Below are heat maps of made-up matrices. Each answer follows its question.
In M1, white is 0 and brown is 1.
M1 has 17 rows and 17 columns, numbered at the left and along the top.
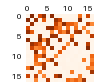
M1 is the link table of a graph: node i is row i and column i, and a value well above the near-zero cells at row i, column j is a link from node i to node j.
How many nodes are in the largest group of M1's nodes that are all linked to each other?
4
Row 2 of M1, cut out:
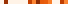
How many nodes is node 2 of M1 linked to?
9
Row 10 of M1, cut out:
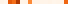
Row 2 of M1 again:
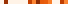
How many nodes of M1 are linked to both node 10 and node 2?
2
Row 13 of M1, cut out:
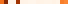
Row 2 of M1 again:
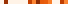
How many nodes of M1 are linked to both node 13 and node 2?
3
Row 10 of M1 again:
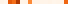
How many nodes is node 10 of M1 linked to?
5
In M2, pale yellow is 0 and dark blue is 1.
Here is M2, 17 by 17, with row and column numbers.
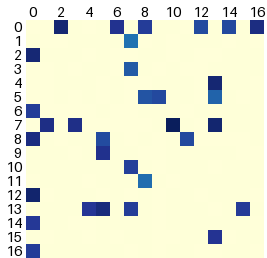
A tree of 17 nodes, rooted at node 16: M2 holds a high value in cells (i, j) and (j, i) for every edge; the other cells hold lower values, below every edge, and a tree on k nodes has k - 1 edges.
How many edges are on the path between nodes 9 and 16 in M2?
4
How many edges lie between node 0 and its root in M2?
1
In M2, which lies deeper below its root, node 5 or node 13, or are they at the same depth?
node 13
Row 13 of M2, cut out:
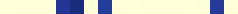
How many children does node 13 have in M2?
3
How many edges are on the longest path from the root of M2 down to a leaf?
6
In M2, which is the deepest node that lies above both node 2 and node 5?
0
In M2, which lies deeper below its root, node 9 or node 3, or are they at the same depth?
node 3
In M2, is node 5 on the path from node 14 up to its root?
no
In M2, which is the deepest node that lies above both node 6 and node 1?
0
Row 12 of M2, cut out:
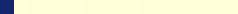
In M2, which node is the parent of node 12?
0
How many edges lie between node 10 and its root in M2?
6
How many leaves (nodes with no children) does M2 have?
11
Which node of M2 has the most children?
0
